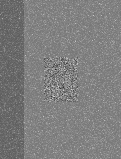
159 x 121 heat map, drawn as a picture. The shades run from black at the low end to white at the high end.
Roughest part: centre. Odd patch: rougher, in the centre. Seam: vertical, 20% of the way across, the right part higher.
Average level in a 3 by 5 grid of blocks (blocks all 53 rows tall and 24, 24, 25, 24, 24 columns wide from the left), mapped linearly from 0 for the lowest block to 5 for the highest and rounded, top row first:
0 5 5 5 5 / 0 5 5 5 5 / 0 5 5 5 5
